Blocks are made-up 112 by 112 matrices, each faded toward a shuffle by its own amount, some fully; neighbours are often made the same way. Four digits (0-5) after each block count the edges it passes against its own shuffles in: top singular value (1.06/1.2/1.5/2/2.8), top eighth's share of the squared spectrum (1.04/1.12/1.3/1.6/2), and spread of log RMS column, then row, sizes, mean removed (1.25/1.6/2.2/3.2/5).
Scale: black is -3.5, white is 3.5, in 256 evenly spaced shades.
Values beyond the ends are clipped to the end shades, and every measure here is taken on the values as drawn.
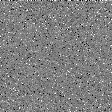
3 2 0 1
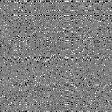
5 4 2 3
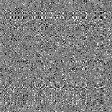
5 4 3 3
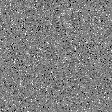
3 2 0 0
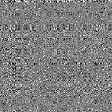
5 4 2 3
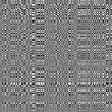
5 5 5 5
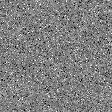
1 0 0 0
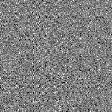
4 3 2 2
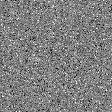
2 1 0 0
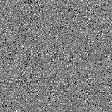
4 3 1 1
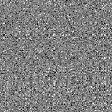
4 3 2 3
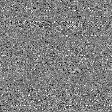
1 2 0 3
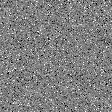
0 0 0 0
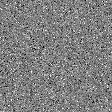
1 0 0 1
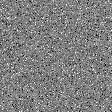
0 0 0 0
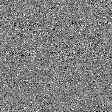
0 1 0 2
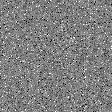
2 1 0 0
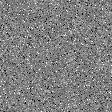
2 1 0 0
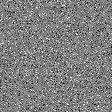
2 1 0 0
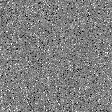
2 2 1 0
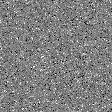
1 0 0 0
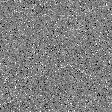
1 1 0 0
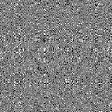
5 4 3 3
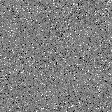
0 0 0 0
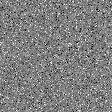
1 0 0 0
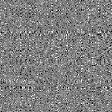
4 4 3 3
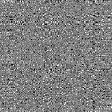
4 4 2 2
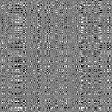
5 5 4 4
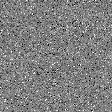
3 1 0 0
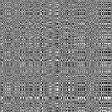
5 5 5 4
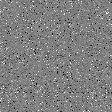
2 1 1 1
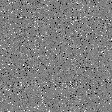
1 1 1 1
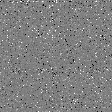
2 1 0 1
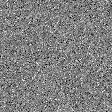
2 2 0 0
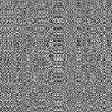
5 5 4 4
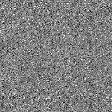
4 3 1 2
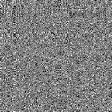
4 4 2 2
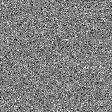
3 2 0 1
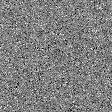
0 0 0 0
